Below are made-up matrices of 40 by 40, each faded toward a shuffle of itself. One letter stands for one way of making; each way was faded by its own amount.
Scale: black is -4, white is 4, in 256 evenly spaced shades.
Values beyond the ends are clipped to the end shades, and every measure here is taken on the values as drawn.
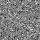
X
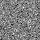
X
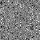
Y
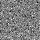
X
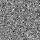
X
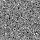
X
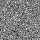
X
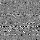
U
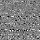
U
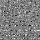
U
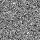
X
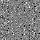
Y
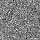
X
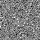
X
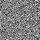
X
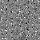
Y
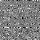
U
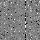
Y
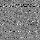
U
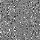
Y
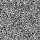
X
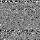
U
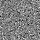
X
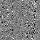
Y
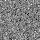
X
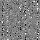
Y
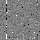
Y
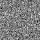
X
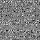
U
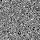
X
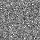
X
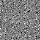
Y
